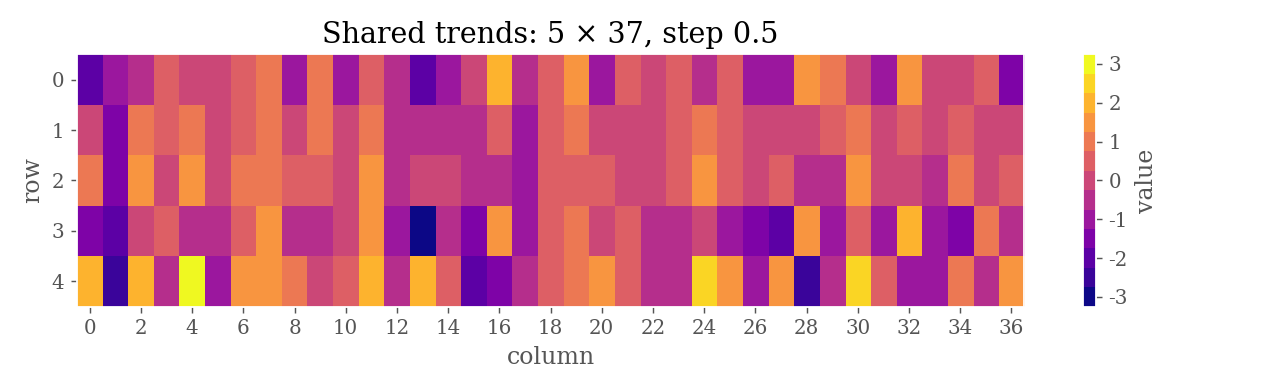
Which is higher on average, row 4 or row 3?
row 4
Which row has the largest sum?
4
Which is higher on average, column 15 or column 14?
column 14
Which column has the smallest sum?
1
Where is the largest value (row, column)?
4 4
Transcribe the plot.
Title: Shared trends: 5 × 37, step 0.5
x-axis: column, ticks 0 2 4 6 8 10 12 14 16 18 20 22 24 26 28 30 32 34 36
y-axis: row, ticks 0 1 2 3 4 (0 at the top)
Colour bar: value, ticks -3 -2 -1 0 1 2 3
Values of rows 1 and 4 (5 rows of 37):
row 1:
0 -1.5 1 0.5 1 0 0.5 1 0 1 0 1 -0.5 -0.5 -0.5 -0.5 0.5 -1 0.5 1 0 0 0 0.5 1 0.5 0 0 0 0.5 1 0 0.5 0 0.5 0 0
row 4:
2 -2.5 2 -0.5 3 -1 1.5 1.5 1 0 0.5 2 -0.5 2 0.5 -2 -1.5 -0.5 0.5 1 1.5 0.5 -0.5 -0.5 2.5 1.5 -1 1.5 -2.5 -0.5 2.5 0.5 -1 -1 1 -0.5 1.5
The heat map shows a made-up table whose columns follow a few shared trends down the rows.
